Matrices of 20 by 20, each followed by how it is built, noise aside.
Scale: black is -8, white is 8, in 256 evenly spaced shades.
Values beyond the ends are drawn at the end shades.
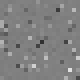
sparse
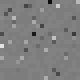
sparse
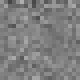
low rank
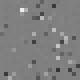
sparse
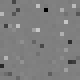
sparse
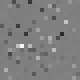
sparse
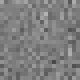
low rank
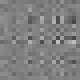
low rank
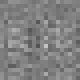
low rank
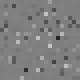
sparse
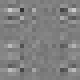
low rank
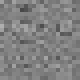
low rank
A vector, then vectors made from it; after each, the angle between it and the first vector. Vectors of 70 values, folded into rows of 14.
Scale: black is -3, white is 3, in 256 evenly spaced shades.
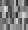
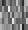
partly opposed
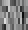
partly opposed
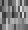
orthogonal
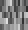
orthogonal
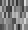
orthogonal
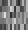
orthogonal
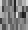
partly opposed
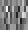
partly aligned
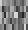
partly opposed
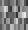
nearly parallel
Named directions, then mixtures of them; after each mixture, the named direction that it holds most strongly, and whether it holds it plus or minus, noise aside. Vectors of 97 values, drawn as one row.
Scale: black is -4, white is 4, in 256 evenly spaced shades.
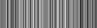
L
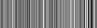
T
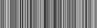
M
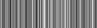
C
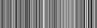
T, plus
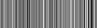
T, plus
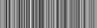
L, minus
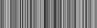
M, plus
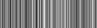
C, plus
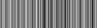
C, minus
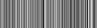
T, minus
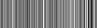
T, plus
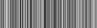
M, plus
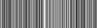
C, plus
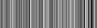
T, plus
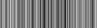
C, minus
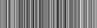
L, minus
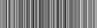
L, minus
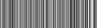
T, minus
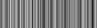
C, minus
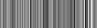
T, minus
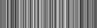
L, plus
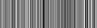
T, minus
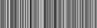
M, plus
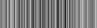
L, minus
